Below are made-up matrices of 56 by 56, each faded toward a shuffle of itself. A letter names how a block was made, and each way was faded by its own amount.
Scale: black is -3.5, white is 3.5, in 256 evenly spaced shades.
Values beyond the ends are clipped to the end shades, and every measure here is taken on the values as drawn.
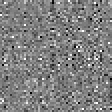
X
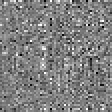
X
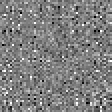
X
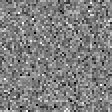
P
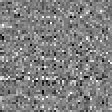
X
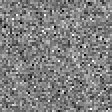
P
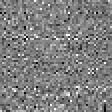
X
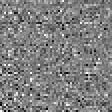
X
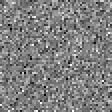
P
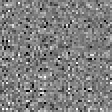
X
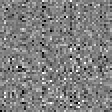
X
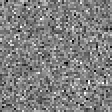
P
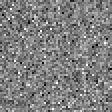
P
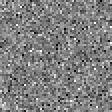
P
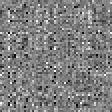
X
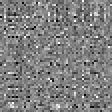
X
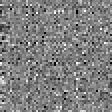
X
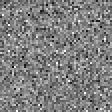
P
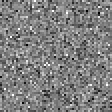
P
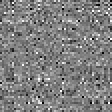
X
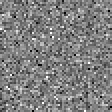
P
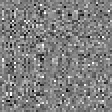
X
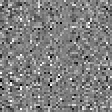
X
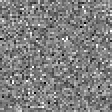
P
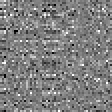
X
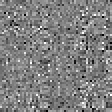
X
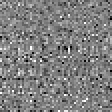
X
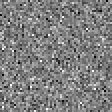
P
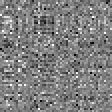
X
